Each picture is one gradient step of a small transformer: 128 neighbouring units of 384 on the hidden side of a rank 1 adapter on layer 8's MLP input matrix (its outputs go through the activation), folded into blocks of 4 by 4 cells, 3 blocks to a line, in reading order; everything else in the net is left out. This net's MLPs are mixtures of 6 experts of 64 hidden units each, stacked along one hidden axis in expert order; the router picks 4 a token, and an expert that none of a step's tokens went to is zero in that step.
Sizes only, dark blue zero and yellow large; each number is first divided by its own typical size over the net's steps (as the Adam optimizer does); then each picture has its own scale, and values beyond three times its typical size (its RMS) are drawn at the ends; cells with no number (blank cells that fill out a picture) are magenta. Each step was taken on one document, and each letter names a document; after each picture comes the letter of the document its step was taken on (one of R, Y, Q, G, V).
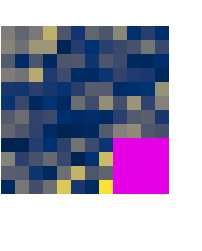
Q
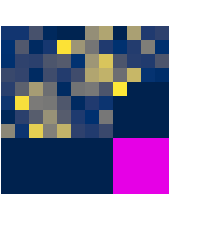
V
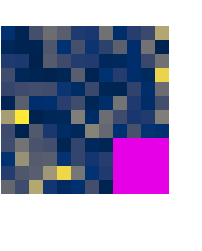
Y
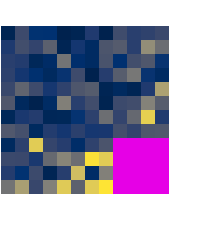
Q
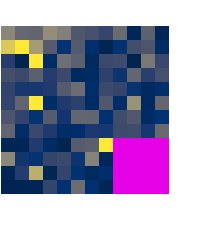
Q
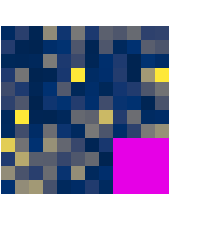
Y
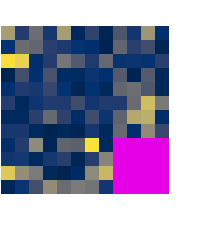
Q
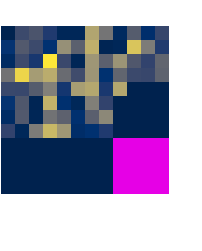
V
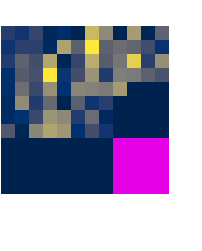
V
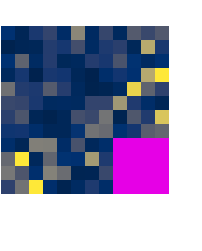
Y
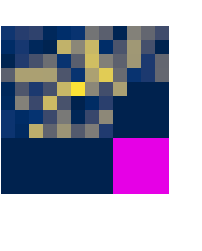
V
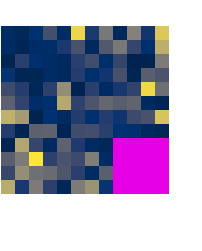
Y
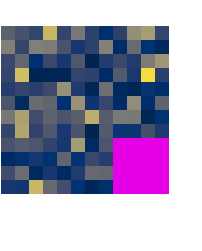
Q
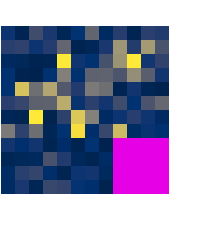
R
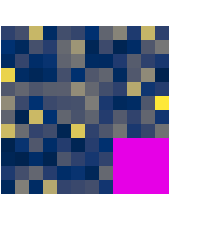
R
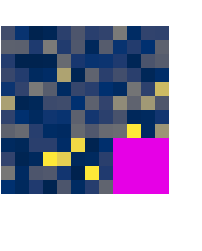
R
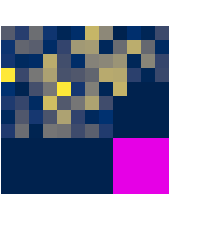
V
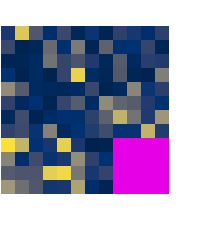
Y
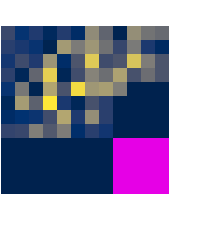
V
